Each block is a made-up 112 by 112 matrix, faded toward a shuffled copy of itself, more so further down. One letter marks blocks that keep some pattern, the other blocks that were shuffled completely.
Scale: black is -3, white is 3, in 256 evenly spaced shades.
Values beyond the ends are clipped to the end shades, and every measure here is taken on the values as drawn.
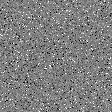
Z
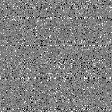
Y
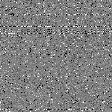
Y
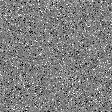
Z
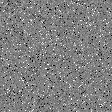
Z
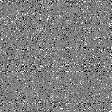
Y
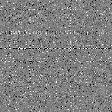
Y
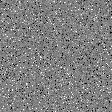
Z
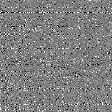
Y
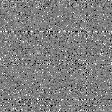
Y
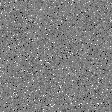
Z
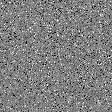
Z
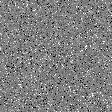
Z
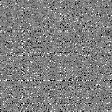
Y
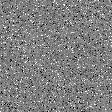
Z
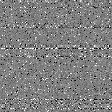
Y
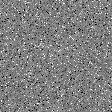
Z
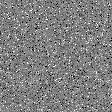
Z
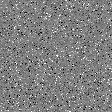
Z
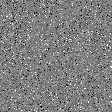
Z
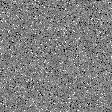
Z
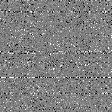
Y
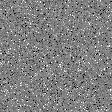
Z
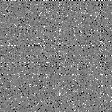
Y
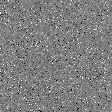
Z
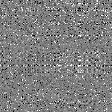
Y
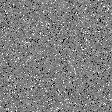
Z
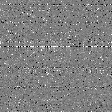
Y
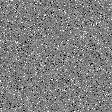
Z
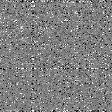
Y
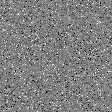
Z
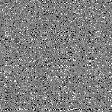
Y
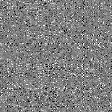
Y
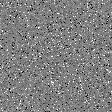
Z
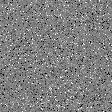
Z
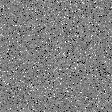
Z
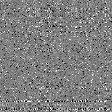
Y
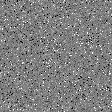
Z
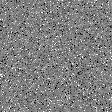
Z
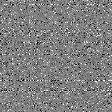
Y
